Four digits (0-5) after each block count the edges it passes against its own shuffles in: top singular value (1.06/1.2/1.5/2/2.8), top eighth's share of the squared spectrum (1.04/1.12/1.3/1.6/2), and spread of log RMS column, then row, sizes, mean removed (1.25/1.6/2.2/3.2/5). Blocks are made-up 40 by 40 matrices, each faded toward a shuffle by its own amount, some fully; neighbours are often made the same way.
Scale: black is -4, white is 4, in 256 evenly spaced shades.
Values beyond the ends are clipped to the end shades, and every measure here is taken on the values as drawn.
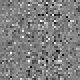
3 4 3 1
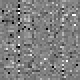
3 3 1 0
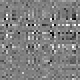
4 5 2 3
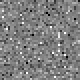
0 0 0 0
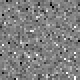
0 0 0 0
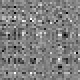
4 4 2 2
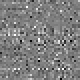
3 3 1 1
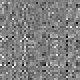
4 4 2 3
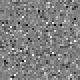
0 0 0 0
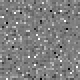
0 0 0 0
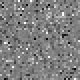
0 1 0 0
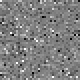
1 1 0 0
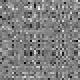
4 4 2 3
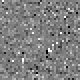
2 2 0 0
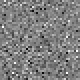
2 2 1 0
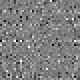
4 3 1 2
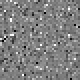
2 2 1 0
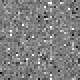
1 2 1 1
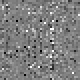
2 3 2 1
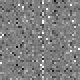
3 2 1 0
